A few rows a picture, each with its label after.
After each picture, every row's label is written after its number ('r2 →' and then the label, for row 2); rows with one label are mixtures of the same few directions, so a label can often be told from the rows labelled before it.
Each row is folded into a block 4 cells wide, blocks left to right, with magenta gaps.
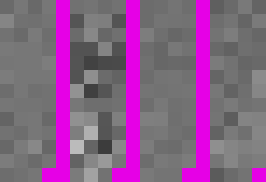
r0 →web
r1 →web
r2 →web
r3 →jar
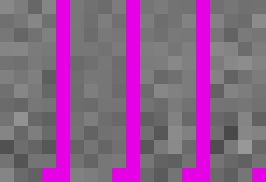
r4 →jar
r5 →jar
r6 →web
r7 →web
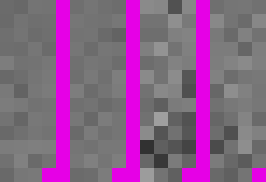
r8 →jar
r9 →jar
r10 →jar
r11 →web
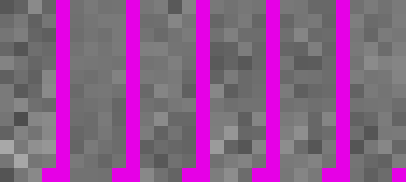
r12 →jar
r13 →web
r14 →jar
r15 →web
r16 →web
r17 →web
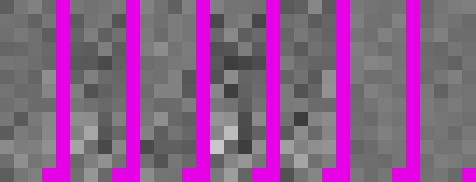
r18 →jar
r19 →web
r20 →jar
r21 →web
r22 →jar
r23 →web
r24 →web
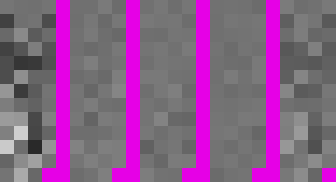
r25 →web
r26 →jar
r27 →jar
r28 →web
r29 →web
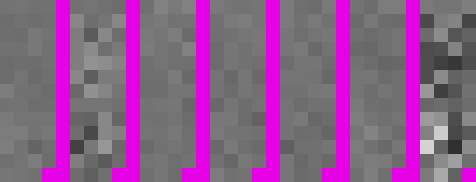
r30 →web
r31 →web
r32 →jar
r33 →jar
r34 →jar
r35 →web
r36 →web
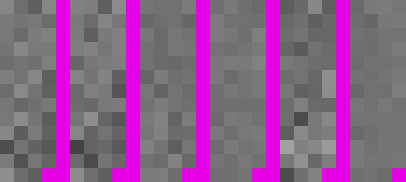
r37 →jar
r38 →jar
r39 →web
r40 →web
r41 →jar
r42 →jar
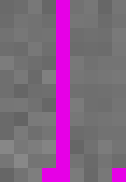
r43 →jar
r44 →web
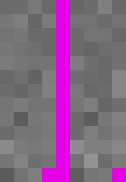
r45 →jar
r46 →jar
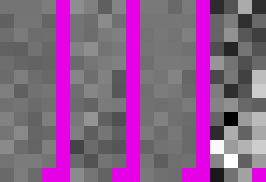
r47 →web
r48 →jar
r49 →jar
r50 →jar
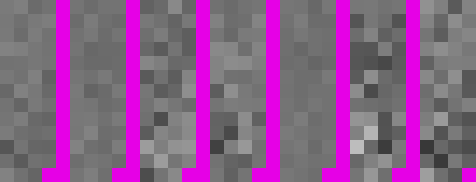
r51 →jar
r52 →web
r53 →jar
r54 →web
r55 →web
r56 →web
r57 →jar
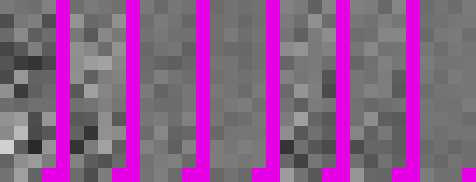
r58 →web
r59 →web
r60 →web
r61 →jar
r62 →jar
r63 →jar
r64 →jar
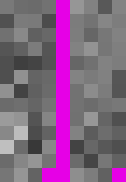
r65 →web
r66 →jar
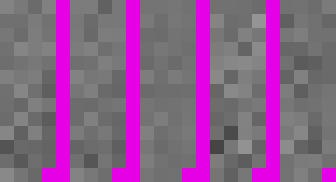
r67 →jar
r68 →jar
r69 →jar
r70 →web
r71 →web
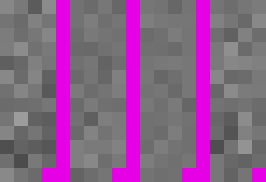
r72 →jar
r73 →jar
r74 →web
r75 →web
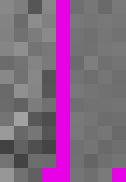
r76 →jar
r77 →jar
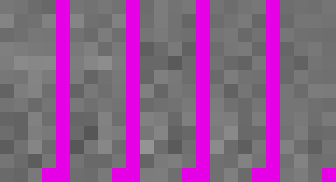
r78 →web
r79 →web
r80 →web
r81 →web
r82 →web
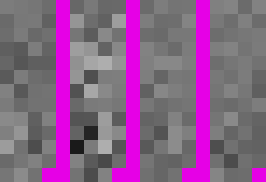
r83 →web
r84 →web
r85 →web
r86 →jar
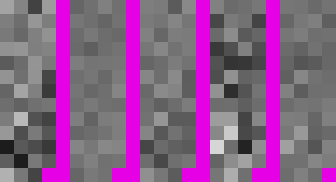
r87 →jar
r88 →jar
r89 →jar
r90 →web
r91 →web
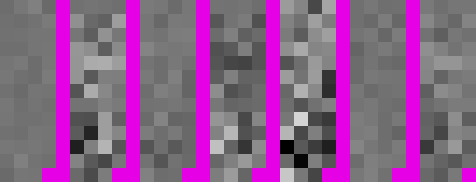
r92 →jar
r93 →web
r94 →jar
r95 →web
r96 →jar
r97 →web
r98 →web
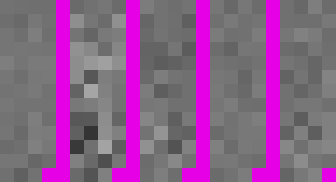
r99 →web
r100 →web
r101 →web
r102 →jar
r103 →jar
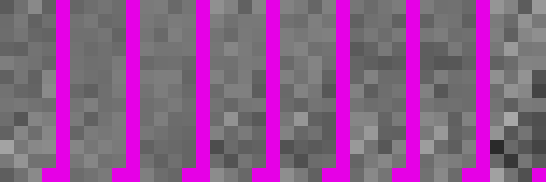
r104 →jar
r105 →jar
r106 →jar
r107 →jar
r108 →jar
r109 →web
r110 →web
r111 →jar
